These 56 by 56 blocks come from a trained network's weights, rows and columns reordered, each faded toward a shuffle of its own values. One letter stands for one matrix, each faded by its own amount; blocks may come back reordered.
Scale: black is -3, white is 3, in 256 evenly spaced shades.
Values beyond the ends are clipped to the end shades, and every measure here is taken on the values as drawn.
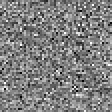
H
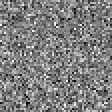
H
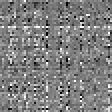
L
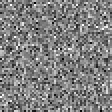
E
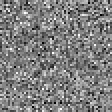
H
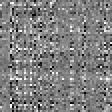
L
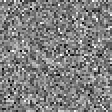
E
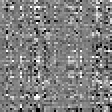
L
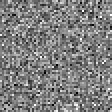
H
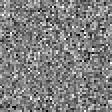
H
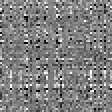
L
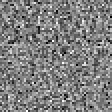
H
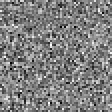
H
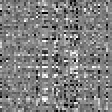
L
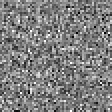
H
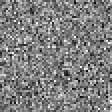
E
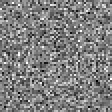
H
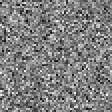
E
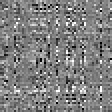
L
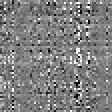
L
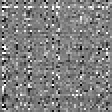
L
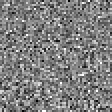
H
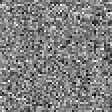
E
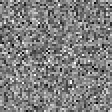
H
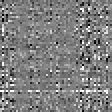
L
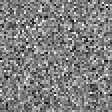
H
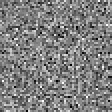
H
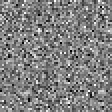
H
